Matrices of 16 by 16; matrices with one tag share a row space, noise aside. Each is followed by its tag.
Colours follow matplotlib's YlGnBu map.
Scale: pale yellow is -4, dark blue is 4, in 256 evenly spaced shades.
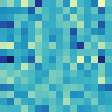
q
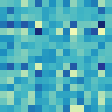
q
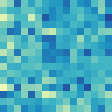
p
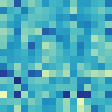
p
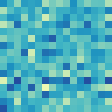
p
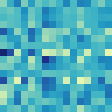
p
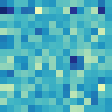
q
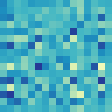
q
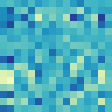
q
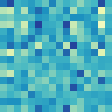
q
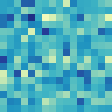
p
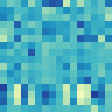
p
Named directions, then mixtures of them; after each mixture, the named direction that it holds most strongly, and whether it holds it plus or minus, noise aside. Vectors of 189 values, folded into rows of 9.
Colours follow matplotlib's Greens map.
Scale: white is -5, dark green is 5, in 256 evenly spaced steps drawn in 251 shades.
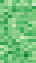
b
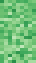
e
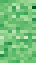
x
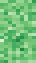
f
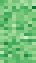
b, plus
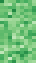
e, plus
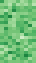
b, plus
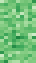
f, plus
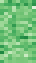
b, minus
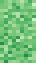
b, plus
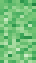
b, minus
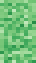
e, minus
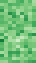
f, minus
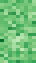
f, minus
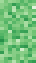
x, minus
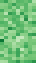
f, minus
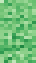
e, minus
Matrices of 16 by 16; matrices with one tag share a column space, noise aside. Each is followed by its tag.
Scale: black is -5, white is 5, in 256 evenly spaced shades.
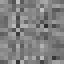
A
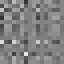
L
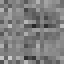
A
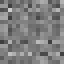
L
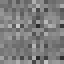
A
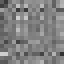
L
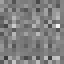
A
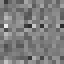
A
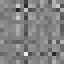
L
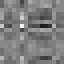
A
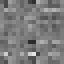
L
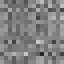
L
